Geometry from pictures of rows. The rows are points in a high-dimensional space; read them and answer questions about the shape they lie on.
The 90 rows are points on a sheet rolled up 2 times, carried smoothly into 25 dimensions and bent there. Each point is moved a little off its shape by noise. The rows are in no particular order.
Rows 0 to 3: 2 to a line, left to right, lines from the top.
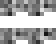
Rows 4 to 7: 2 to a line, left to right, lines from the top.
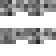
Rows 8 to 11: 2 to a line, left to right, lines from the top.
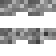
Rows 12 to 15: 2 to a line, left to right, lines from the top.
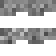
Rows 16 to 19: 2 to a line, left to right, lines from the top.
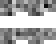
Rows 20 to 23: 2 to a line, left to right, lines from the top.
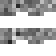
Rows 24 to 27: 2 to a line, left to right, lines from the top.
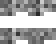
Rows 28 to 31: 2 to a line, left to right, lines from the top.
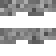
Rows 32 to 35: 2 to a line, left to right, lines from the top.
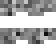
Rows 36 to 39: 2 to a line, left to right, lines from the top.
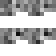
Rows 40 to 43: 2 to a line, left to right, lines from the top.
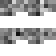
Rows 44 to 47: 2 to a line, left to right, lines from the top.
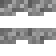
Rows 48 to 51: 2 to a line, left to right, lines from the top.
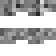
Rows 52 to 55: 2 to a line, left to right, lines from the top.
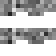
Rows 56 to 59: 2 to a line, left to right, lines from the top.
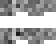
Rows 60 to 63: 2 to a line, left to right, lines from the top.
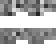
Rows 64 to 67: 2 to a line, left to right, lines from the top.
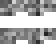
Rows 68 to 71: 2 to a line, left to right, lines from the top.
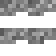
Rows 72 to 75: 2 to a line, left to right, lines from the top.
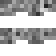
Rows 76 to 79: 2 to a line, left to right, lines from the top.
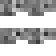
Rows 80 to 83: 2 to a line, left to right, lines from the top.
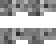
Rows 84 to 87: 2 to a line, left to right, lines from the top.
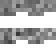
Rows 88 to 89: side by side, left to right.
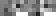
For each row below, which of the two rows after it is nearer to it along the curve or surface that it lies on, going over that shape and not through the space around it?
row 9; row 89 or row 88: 89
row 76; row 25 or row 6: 6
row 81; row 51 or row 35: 51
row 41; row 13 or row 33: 33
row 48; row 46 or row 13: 13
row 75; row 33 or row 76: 76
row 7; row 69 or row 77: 69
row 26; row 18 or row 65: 18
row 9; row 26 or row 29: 26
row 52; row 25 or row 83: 25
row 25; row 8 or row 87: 87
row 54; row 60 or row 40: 40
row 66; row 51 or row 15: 51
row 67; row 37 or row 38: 38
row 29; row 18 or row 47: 18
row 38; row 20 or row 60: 60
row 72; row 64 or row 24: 64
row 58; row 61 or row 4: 61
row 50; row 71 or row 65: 71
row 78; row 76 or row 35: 76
